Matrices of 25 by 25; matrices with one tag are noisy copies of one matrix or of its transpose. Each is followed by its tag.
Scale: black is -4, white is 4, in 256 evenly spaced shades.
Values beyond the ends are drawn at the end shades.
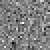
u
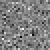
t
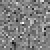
u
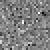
u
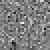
u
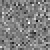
t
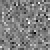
t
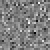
t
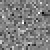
u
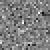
u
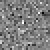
u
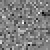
u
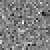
u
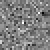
u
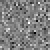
t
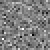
t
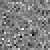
t
